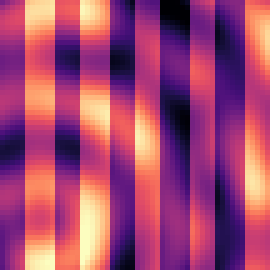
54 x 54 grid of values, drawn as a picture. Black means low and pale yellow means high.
There are no lone odd cells. Stripes running up and down repeat 5 times from left to right. The ninth with the highest average is the bottom left. The top middle is the ninth with the lowest average. Rings spread out from the bottom left.
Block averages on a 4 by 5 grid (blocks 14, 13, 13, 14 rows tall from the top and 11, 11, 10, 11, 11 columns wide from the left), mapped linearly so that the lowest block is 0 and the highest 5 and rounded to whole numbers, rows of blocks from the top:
3 3 0 0 2
3 3 3 0 1
2 2 3 1 3
3 5 1 2 1
